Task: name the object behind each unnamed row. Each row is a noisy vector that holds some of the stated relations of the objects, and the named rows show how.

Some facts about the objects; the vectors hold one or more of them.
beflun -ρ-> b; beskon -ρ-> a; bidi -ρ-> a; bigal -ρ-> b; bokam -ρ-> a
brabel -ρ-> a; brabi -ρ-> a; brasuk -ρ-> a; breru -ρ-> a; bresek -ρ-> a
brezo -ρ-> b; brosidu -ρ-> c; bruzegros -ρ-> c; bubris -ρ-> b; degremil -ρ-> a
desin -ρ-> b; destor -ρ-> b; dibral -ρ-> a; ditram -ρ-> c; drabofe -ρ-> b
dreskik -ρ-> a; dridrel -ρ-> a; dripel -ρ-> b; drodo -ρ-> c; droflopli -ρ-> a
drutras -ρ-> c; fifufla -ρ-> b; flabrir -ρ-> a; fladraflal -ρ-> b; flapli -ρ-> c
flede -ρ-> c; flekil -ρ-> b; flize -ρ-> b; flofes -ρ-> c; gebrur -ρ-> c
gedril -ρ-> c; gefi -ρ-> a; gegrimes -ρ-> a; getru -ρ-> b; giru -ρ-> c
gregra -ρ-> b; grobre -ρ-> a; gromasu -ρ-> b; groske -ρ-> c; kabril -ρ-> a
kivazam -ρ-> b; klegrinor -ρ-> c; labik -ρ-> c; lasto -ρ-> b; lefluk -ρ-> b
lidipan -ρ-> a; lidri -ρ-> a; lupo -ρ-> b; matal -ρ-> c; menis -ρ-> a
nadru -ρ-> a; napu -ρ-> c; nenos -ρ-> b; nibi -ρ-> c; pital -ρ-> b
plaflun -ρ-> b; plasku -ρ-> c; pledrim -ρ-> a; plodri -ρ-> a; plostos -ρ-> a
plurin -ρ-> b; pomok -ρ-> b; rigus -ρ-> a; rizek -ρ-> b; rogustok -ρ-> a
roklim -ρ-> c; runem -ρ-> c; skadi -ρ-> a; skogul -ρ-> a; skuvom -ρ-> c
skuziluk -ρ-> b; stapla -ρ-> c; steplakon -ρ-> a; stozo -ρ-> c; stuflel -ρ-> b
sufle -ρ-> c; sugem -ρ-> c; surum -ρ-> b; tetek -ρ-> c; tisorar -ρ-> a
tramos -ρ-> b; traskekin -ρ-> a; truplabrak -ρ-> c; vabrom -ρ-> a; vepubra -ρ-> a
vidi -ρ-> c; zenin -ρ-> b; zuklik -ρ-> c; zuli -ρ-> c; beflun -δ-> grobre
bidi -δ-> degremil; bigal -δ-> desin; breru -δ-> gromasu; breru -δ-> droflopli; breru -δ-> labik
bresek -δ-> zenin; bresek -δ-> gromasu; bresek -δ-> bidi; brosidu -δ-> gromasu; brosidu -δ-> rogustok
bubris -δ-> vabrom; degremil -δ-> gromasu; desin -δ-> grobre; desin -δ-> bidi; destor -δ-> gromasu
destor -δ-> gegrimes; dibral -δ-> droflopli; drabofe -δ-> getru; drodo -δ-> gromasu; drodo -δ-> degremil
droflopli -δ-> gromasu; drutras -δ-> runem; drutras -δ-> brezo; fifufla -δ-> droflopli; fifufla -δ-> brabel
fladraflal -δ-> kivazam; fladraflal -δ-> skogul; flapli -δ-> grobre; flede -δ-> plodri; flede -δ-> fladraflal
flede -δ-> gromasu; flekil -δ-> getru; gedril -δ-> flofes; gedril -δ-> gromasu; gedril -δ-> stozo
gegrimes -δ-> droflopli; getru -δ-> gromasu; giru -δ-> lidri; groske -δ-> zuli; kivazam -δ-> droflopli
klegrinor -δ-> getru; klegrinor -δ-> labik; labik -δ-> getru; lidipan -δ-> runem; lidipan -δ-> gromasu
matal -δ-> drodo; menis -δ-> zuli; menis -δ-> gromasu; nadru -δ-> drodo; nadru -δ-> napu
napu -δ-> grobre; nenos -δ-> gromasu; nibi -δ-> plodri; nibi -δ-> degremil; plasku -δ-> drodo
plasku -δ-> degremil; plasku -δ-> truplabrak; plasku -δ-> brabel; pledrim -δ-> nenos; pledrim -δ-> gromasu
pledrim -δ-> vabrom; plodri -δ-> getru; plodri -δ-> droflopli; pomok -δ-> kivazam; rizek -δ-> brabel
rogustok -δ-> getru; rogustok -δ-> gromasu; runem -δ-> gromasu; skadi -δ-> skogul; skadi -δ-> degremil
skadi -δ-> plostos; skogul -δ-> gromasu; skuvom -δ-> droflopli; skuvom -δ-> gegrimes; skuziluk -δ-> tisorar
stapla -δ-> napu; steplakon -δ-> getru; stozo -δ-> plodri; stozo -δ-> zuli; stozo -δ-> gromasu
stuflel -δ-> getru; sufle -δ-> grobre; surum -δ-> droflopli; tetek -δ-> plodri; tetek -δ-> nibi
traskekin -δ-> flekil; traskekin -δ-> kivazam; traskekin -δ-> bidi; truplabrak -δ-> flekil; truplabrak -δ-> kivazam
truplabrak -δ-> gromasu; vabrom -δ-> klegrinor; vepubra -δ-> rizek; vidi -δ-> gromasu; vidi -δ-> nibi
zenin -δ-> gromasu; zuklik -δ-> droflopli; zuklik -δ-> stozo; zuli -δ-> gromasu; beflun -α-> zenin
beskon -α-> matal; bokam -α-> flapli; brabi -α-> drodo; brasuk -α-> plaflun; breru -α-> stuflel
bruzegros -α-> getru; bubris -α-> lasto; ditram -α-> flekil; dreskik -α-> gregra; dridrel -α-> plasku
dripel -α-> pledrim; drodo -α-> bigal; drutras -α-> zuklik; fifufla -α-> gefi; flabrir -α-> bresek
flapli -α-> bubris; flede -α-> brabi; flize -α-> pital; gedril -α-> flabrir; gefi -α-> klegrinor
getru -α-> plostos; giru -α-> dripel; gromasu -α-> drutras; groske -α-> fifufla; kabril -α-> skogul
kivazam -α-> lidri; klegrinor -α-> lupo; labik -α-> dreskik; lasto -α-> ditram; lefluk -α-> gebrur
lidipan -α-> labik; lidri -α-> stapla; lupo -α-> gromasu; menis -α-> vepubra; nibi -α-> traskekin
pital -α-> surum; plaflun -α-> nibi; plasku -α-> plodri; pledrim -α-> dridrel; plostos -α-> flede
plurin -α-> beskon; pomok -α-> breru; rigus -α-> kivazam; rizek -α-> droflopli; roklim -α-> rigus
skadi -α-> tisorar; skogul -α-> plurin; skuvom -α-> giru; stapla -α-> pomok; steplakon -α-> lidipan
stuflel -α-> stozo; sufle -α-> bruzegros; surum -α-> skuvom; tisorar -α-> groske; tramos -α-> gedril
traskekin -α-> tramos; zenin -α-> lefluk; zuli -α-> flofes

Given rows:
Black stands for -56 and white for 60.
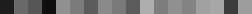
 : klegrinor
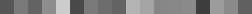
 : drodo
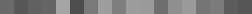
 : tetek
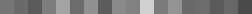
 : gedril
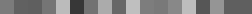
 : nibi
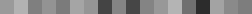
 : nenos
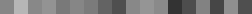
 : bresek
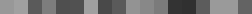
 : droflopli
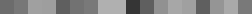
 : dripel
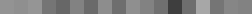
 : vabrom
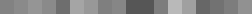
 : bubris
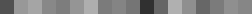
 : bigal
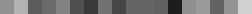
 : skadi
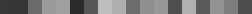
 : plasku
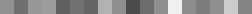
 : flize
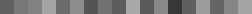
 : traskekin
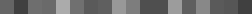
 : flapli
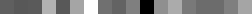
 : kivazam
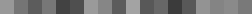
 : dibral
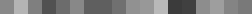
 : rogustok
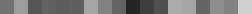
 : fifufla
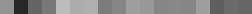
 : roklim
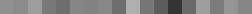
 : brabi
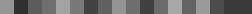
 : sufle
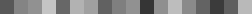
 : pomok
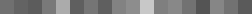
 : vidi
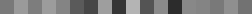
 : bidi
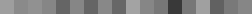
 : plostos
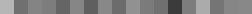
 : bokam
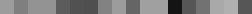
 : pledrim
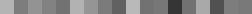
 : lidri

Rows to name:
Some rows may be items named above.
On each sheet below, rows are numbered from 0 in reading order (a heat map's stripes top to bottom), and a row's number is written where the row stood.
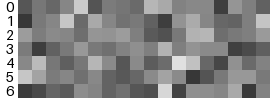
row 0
drodo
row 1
fladraflal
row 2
rizek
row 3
bruzegros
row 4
getru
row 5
menis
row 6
drutras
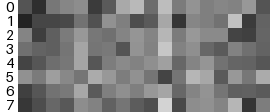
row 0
giru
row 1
zuklik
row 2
bruzegros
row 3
brosidu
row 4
matal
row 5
plaflun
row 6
matal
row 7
drutras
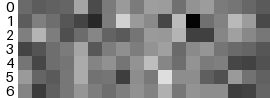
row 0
tetek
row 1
plodri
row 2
rogustok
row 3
matal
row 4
stapla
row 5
zuli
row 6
bruzegros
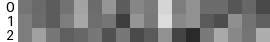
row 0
gedril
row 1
runem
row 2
gefi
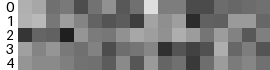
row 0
breru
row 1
degremil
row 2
labik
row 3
grobre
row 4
nadru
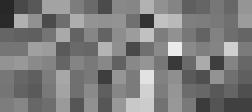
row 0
truplabrak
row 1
flekil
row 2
flede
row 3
pital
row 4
flabrir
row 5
runem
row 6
gedril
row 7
stozo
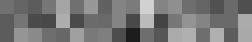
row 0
gedril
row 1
groske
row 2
lupo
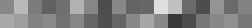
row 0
getru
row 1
lidipan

